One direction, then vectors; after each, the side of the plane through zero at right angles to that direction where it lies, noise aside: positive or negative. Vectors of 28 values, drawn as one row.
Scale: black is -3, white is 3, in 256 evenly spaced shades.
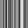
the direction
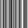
positive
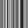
negative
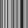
negative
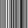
negative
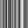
positive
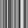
positive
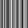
negative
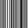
negative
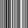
positive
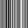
positive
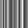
positive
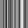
positive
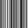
negative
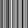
negative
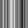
negative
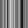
negative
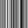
negative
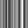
positive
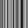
negative
